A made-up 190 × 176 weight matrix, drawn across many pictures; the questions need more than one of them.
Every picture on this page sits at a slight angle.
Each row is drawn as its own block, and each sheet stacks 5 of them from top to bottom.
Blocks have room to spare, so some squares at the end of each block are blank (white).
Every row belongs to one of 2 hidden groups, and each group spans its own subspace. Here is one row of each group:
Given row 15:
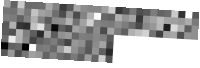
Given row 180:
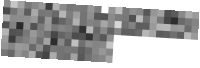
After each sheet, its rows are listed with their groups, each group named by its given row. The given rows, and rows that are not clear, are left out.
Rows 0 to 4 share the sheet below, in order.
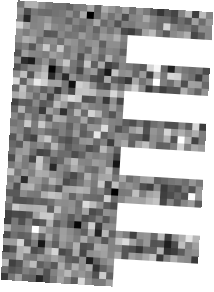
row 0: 15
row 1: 180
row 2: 15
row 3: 15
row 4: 180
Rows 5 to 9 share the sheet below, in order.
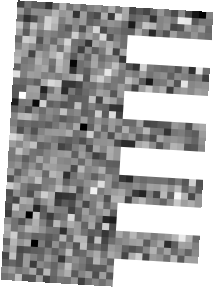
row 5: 180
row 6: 15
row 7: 15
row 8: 15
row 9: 180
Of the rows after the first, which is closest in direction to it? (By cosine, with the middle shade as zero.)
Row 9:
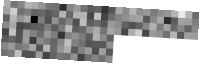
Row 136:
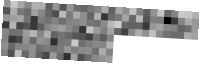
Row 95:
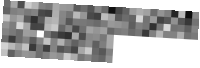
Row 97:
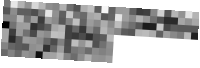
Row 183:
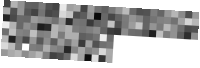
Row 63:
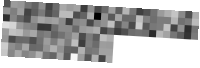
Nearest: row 136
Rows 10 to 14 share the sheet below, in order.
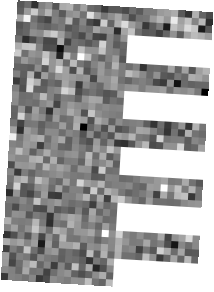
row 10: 15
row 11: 180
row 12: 15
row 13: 15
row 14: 180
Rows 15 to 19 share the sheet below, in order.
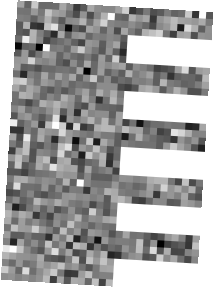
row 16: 15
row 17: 180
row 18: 15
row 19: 15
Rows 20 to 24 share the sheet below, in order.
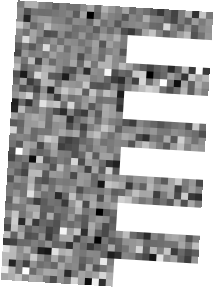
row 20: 15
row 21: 15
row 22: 15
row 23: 180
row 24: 15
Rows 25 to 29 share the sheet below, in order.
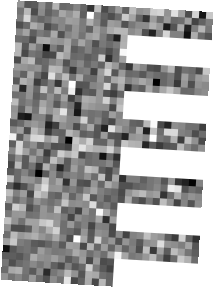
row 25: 15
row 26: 180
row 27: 180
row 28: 180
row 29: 15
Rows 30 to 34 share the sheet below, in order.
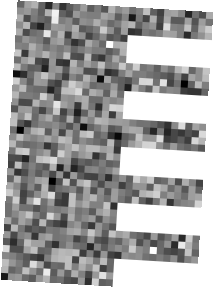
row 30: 180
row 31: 15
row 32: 15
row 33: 180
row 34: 15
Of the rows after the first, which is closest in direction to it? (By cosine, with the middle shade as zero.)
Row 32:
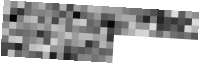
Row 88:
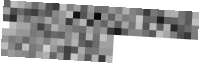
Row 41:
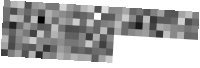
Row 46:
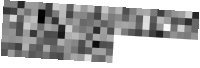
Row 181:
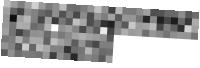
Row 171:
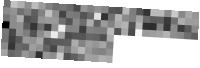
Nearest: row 181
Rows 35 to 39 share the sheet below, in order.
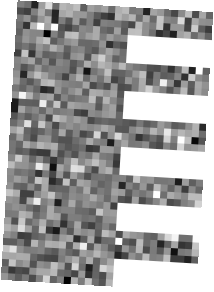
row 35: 180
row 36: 15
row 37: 15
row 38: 180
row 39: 15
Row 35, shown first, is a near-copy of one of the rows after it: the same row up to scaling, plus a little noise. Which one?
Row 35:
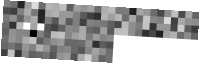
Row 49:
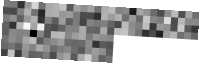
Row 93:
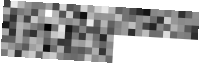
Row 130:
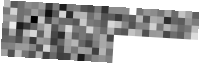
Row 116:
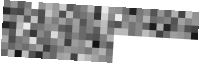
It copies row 49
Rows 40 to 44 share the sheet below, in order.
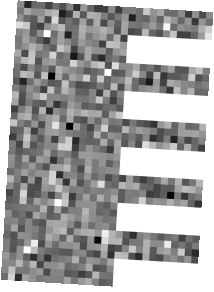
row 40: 180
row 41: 180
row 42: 180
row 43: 180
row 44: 180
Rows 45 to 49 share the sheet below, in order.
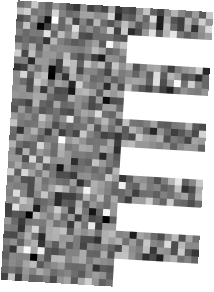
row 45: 180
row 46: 180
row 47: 15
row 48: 15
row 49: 180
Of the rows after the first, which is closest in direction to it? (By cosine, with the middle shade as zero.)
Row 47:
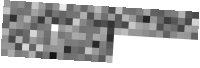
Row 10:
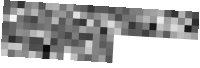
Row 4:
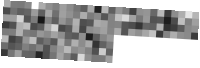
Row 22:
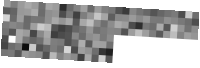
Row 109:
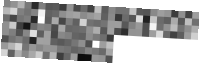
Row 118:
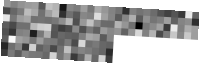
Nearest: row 4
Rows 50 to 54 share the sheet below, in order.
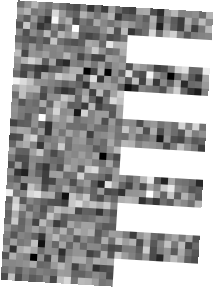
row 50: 180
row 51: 15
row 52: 180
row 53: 180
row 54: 180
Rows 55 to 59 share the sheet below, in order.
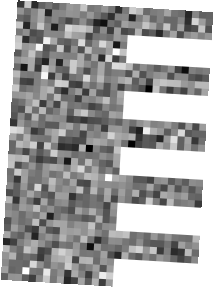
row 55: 15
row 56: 180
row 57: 15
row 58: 180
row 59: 15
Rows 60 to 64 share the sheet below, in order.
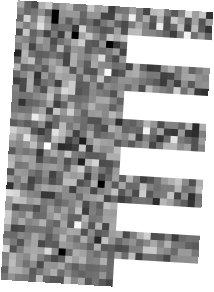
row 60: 180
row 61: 180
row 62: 15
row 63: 15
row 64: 180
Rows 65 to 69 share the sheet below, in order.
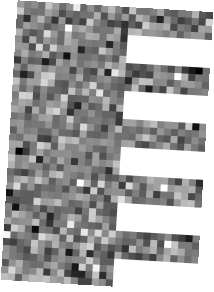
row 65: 15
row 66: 180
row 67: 15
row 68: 15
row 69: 180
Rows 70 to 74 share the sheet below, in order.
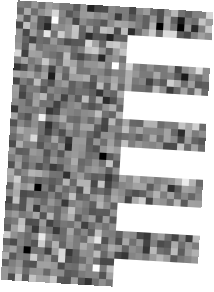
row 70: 180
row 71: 180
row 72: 180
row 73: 180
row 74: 180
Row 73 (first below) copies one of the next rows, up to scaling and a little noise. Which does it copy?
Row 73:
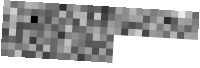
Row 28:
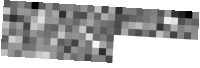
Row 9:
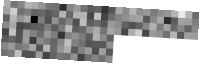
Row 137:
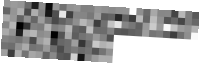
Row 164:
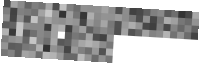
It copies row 9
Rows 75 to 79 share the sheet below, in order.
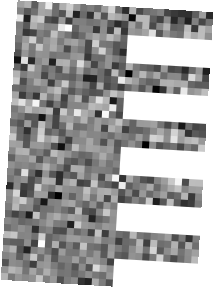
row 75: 15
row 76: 15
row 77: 180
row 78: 15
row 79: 180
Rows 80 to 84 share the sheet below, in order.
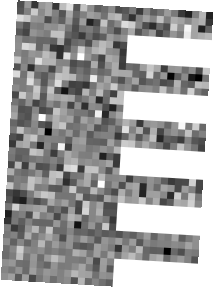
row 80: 15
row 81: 15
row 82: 180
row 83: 15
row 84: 180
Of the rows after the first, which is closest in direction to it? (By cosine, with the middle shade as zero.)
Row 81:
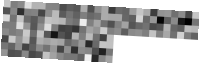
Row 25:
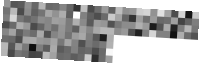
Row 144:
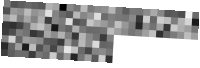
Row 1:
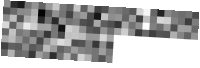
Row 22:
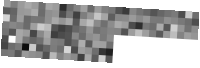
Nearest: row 25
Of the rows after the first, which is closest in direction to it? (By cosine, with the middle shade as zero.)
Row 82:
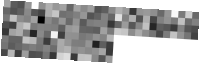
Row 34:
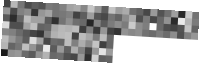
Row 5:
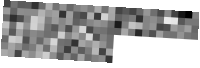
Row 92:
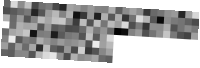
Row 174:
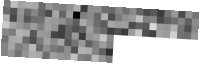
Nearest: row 34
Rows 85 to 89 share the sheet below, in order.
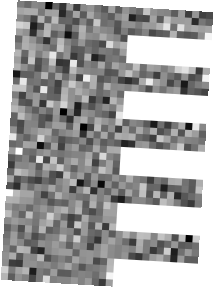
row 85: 180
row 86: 15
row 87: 15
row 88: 15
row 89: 15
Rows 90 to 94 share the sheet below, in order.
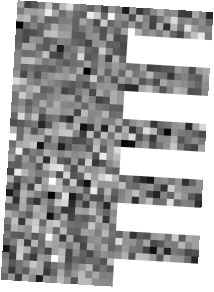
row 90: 15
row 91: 15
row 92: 15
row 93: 180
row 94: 180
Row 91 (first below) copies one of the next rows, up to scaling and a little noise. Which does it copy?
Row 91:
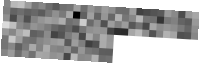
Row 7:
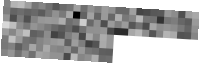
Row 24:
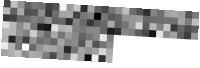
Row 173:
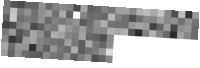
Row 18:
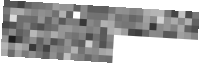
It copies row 7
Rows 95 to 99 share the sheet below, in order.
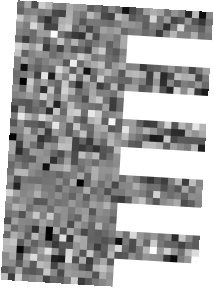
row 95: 15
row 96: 180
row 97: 180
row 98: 15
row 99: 180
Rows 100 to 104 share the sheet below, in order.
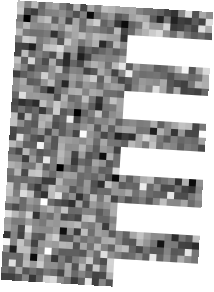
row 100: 15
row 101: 15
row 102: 15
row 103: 15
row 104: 15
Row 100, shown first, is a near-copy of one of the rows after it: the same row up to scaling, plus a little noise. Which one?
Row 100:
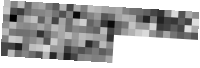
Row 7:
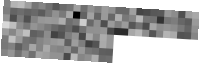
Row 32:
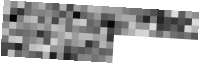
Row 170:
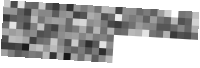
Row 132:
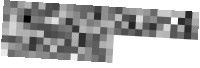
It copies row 32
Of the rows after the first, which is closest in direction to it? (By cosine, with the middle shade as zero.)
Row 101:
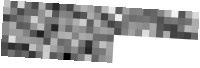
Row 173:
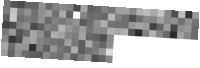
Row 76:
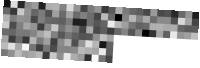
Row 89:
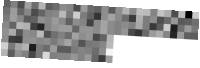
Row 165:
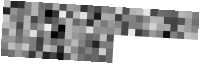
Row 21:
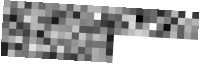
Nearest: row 21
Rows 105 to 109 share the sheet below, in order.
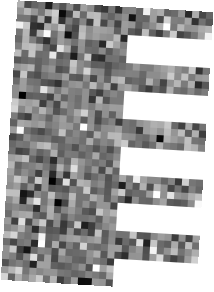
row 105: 180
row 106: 15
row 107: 15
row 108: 180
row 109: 180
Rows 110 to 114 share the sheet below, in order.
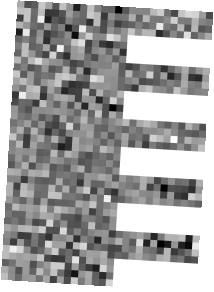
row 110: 180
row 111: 15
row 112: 180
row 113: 15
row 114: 15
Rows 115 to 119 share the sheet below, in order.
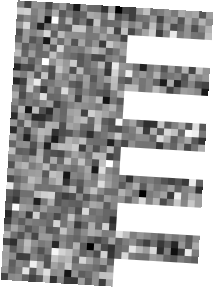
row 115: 180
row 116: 180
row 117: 15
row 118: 15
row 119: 15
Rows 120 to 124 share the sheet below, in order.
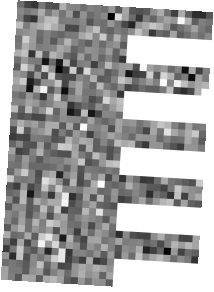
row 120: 180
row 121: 180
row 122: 15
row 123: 180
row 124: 180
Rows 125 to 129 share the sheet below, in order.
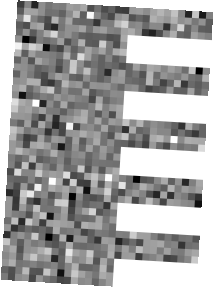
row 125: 15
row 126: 15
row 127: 180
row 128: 180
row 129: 180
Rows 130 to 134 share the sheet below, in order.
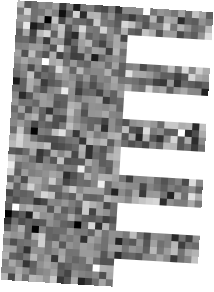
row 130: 180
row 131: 180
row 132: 15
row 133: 15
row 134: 180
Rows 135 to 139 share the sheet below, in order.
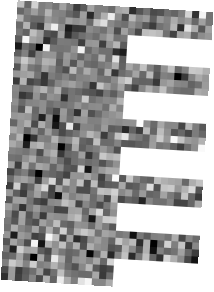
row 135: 15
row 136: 180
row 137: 180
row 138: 15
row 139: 180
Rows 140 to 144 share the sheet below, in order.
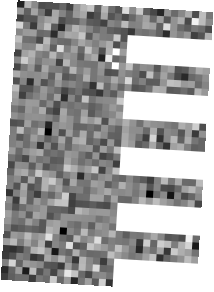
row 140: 15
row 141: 180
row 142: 180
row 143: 180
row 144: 15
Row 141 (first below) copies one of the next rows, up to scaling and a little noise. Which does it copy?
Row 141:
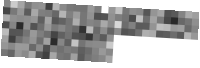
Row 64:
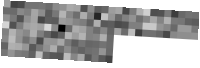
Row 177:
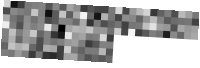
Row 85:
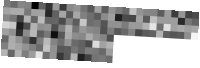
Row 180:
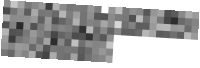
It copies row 180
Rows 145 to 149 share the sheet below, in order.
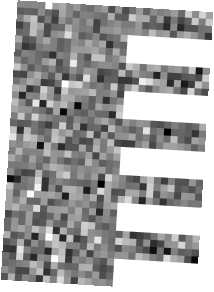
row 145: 180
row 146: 15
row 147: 15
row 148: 180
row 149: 180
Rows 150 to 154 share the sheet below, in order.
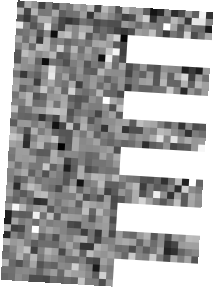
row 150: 15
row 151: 180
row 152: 180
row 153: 15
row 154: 180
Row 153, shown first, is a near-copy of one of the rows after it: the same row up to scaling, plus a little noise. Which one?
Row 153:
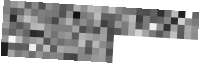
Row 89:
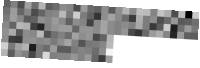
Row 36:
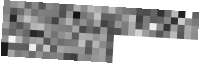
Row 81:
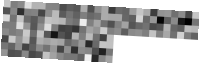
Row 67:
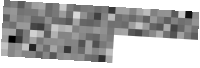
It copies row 36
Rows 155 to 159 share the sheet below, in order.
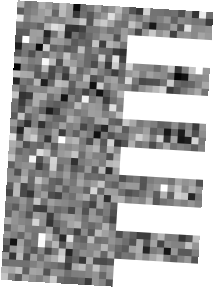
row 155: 15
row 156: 180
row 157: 15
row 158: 15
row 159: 180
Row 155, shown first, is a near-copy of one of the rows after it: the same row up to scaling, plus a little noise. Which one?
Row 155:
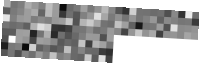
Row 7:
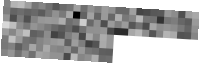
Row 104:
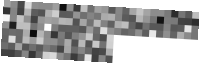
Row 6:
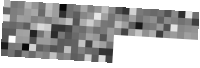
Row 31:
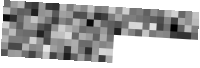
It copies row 6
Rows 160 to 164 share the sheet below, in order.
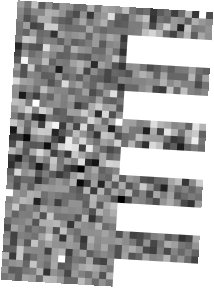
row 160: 15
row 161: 15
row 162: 15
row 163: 15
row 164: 180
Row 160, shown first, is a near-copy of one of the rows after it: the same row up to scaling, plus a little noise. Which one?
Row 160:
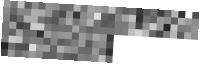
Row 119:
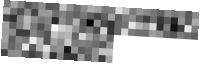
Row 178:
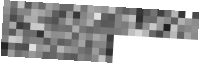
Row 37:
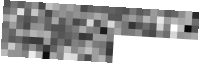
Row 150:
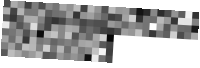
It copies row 178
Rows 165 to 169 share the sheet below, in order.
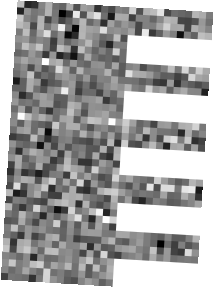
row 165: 180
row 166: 180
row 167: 180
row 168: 15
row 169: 15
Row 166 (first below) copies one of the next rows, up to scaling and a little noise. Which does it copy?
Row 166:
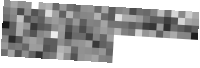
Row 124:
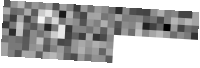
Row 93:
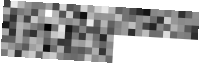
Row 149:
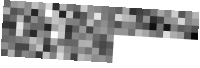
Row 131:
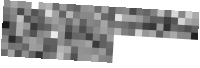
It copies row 131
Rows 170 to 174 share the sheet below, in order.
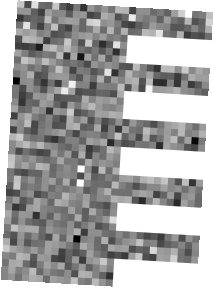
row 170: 15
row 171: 180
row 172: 15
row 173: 15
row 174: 15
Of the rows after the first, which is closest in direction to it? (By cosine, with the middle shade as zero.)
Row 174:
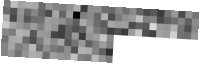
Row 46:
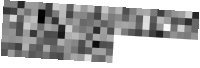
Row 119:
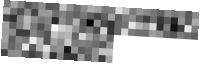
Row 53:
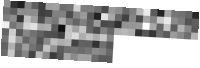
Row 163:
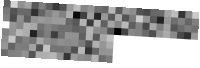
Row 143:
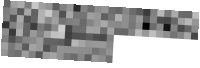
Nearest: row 163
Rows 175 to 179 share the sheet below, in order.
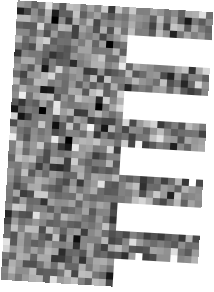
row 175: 180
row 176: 15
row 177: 180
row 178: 15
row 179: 15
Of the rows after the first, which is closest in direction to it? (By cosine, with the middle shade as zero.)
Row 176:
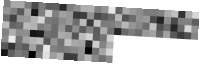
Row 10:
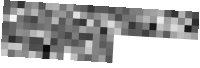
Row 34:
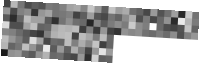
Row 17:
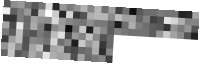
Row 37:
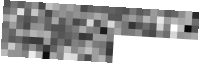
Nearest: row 34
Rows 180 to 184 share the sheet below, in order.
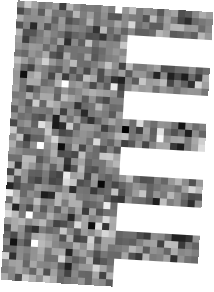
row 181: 15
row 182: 180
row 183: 15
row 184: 180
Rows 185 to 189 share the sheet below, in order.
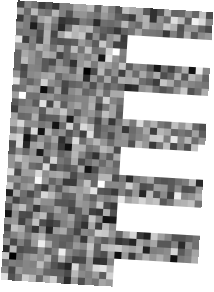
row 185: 15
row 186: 15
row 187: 180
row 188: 15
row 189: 180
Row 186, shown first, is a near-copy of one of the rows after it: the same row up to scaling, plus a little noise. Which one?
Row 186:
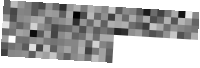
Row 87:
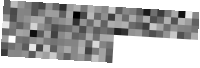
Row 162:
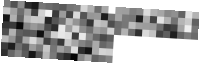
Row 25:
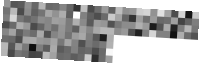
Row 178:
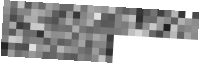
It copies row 87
